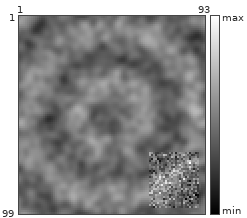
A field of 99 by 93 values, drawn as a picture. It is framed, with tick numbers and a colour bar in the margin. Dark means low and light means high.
The bottom right is the roughest part. Concentric rings centre on the centre. No overall slope runs across the table. An odd patch, rougher than its surroundings, sits in the bottom right.
